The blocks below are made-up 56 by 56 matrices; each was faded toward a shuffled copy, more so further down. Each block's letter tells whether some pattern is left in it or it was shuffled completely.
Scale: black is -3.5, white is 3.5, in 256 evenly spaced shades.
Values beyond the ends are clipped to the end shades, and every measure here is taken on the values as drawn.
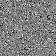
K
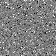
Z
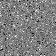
K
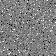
K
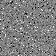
K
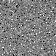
K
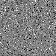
Z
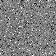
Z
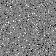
Z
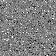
K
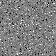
K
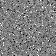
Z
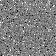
K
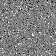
K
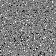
Z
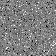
K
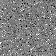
Z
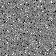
K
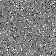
K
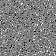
K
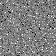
Z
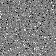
K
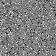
K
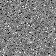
K
